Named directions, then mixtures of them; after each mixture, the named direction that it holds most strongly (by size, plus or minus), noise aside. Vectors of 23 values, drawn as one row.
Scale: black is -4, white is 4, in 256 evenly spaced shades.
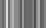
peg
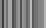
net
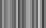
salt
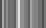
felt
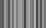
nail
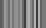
nail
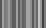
salt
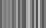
salt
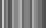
net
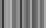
net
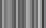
salt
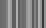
salt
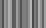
net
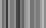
felt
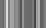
peg
